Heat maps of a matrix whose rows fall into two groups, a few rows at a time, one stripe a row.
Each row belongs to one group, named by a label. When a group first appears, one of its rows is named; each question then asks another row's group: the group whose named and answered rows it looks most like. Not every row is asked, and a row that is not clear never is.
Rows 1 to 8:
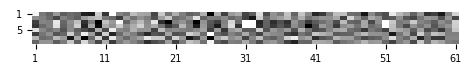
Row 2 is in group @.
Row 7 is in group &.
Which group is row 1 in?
&
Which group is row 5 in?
&
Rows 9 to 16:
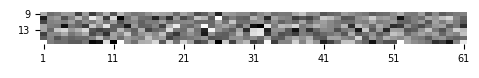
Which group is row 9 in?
&
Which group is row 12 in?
@
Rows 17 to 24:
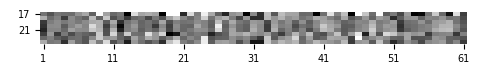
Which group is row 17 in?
@
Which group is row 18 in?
@
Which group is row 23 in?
@
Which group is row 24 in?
@
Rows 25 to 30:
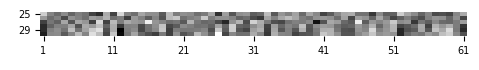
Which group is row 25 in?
&
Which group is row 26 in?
@
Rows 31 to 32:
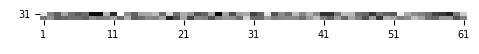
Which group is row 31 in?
&
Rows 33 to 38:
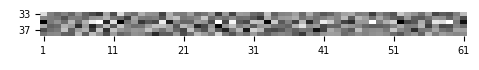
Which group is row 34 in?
@
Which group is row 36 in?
&
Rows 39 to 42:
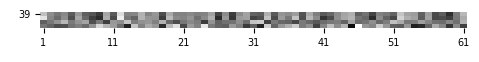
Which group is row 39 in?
&
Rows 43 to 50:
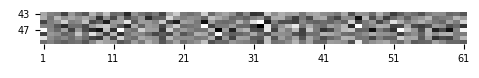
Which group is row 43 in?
@
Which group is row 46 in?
@
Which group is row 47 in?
&
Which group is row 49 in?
&
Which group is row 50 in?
@
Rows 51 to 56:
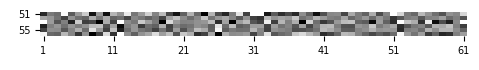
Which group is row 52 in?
@
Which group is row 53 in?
&
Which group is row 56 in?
&
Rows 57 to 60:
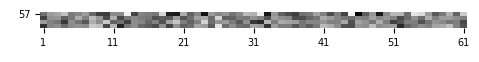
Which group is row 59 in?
@
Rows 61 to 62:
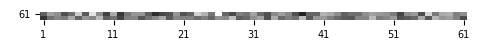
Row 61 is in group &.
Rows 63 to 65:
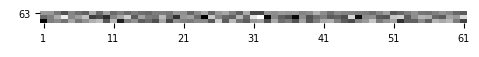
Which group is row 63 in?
@
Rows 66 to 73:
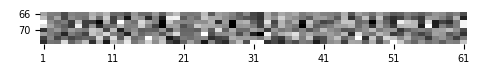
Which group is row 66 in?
@
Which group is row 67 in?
@
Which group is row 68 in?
&
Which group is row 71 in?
@
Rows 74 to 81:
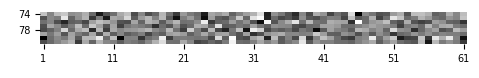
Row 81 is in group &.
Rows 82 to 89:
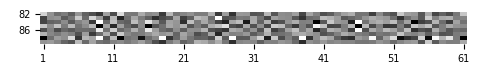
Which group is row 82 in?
&
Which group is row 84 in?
@
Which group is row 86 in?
@
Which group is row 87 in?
&
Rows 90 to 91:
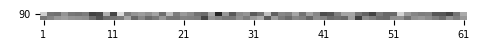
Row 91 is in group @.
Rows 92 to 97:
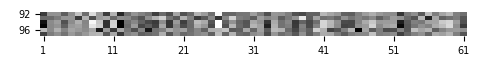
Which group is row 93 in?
&
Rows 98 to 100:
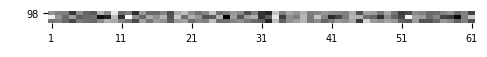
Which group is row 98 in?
@
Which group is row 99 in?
&
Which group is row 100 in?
@
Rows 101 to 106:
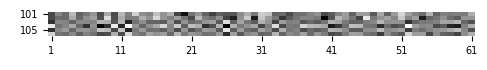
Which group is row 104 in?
&
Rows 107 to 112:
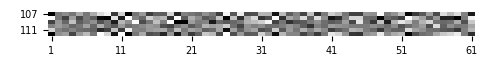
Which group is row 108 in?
&
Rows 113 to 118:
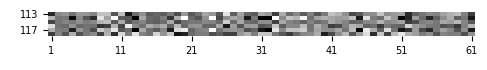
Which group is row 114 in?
@
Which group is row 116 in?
&
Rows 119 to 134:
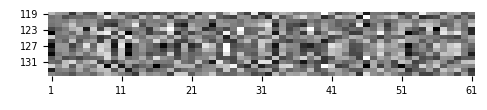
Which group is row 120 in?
@
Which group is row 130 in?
@
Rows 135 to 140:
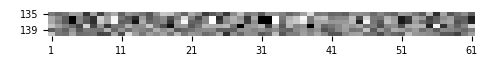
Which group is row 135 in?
&
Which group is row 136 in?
@
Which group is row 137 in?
@
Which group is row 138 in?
&
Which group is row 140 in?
&
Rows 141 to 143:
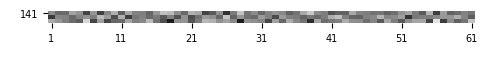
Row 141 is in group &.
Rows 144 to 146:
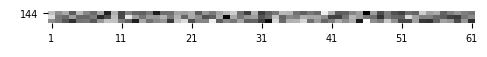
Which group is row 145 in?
&
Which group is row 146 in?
@
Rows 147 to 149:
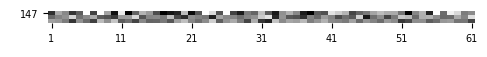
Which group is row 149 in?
@
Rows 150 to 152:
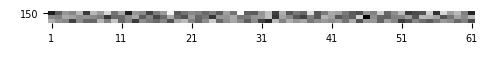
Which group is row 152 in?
@
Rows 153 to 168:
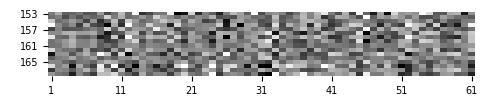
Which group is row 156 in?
&
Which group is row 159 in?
&
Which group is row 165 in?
@
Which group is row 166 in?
@
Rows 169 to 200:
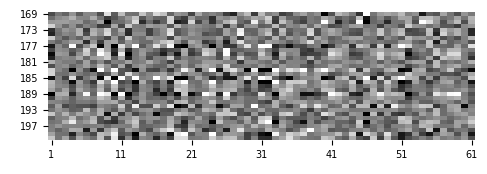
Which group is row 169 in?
@
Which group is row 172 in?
&
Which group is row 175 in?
&
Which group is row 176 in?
&
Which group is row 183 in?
@
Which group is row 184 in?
&
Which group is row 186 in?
@
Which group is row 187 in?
@
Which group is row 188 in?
@
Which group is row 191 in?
@
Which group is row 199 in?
@
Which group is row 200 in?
@
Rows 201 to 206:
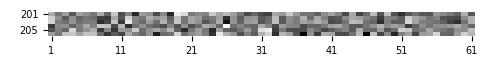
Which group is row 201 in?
@
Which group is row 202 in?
&
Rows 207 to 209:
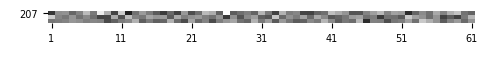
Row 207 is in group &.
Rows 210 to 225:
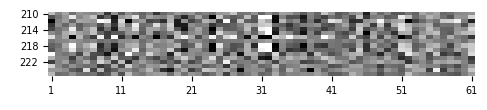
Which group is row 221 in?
@
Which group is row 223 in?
&
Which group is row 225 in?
&
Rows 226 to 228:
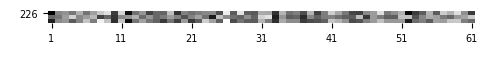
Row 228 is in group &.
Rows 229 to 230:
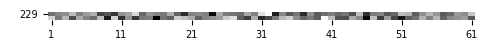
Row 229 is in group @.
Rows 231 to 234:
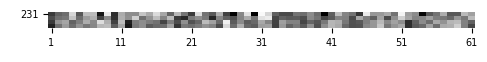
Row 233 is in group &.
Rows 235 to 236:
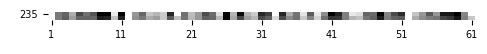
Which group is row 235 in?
&
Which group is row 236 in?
&
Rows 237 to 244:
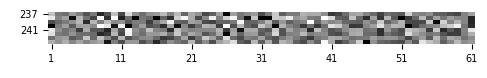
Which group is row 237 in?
&
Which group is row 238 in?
@
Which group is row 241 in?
&
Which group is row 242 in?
&
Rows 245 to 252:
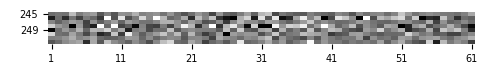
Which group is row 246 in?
@
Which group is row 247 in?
&
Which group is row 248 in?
@
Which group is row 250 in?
&
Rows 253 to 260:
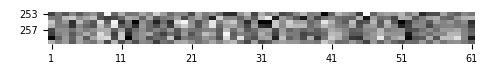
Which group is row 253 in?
@
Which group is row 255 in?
@
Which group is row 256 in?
@
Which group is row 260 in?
@
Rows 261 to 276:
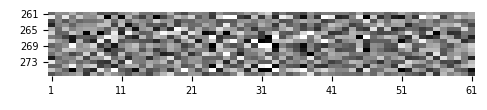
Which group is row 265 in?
@
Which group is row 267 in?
@
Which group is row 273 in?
&
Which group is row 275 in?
@
